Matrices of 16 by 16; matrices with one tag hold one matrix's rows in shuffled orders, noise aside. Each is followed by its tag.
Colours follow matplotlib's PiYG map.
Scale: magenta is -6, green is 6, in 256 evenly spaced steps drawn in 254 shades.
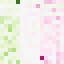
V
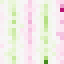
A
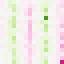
A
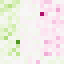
V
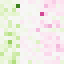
V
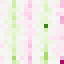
A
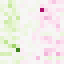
V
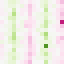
A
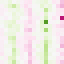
A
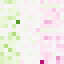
V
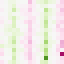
A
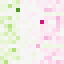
V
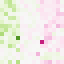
V
